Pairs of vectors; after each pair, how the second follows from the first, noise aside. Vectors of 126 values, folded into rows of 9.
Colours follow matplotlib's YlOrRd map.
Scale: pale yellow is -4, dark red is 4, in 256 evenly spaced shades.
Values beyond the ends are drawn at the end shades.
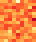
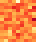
copied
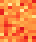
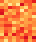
copied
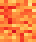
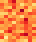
reversed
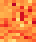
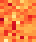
reversed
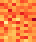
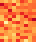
copied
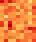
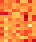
reversed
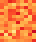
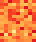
copied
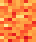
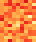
reversed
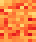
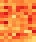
reversed
